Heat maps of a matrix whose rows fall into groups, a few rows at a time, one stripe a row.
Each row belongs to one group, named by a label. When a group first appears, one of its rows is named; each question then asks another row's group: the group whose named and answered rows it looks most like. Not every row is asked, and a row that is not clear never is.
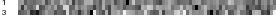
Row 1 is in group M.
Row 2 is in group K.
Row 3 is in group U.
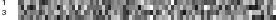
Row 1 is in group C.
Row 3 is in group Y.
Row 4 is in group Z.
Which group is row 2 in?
K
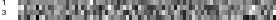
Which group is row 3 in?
Y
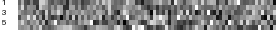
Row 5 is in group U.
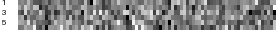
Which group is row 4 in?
M
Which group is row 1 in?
U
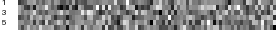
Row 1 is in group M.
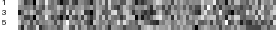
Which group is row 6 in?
K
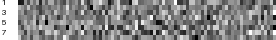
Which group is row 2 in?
U
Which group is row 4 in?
Z
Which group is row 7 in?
Y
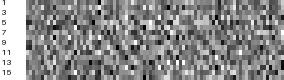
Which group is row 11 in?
M
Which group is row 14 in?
Z
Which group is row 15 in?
U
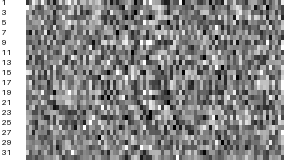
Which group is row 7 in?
K
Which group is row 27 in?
Y
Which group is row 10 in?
Y
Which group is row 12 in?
K
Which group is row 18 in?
Y
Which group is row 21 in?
C
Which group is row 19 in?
C
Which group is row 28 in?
U
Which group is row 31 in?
K
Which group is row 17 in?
Y
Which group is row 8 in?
Z
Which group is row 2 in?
M
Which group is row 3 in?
M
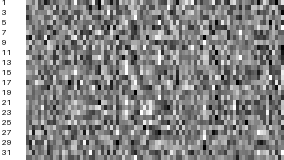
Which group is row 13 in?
Z
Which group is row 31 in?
Y
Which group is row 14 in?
U
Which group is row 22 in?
C
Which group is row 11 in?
Z
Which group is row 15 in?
U
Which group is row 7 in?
M
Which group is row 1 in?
U
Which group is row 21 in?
U
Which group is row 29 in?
K
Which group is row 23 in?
U
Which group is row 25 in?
C
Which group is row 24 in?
Z
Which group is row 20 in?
Z
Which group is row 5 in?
Z
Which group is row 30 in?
K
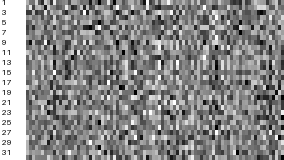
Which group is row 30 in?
U
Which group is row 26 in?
Z
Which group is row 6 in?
M
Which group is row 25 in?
U
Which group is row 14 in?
Z
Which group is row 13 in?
Z
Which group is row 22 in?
Z
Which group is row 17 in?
C
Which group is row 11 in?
M
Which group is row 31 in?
C
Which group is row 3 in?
K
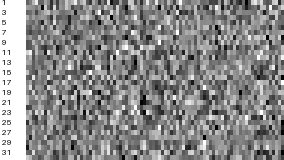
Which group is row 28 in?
K
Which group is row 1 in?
C
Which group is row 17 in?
Y
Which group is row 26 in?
Z
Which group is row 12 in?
Y
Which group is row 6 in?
Z
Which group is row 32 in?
M
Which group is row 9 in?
Z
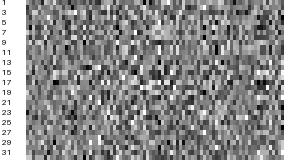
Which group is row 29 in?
C
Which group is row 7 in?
M
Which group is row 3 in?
C
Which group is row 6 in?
K
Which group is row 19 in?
K
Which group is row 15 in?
Y
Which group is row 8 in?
K
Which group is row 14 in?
M
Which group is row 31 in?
Y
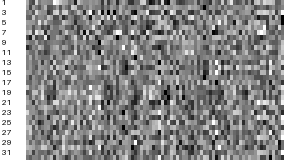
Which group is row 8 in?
K
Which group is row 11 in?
U
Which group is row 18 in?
C
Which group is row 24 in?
Y
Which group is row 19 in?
C
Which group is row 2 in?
K
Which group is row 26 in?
M
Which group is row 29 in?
M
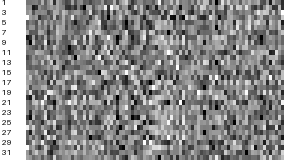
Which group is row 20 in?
K
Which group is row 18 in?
K
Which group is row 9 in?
K
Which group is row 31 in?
C
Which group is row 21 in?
C
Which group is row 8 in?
K
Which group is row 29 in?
C
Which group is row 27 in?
K
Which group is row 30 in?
M
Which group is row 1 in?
Z
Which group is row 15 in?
U
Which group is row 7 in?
C
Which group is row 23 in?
K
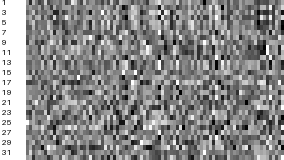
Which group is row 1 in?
K
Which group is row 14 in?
Z
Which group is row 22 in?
Y
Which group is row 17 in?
U
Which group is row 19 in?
M
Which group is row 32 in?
Y
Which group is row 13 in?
Z
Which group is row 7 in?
Z
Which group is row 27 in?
Z
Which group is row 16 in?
M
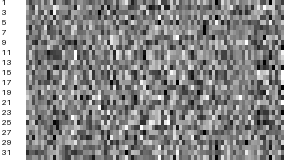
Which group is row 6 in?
K
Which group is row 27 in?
K
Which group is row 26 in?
U
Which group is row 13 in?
K
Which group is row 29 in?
C
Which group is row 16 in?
Y
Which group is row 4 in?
Z
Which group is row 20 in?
M
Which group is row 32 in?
Z
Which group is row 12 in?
Y
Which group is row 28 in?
M
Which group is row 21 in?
Y
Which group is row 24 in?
K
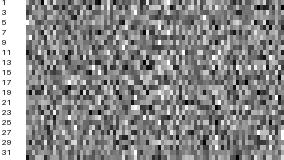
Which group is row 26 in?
U
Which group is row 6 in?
Z
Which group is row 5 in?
M
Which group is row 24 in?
C
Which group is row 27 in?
Y
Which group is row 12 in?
K
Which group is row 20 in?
M
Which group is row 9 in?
Z
